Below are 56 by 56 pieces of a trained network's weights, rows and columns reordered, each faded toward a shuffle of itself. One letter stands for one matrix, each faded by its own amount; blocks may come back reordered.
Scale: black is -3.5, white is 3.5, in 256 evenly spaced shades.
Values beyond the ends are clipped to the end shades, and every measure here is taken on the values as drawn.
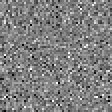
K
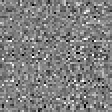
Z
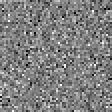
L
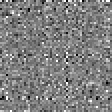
Z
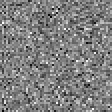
L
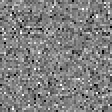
K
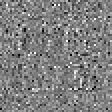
Z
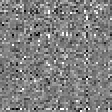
Z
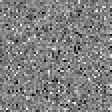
K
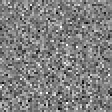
L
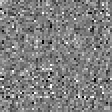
Z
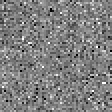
K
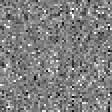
K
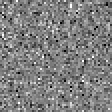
K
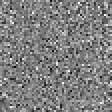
L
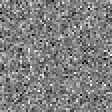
L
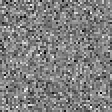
L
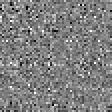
Z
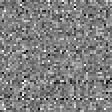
Z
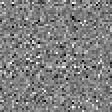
Z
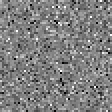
K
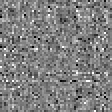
Z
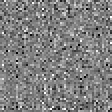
Z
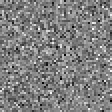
L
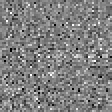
Z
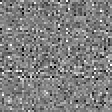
Z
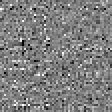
Z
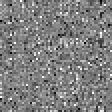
K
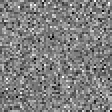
L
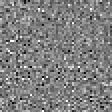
Z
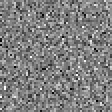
L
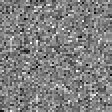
L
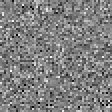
L
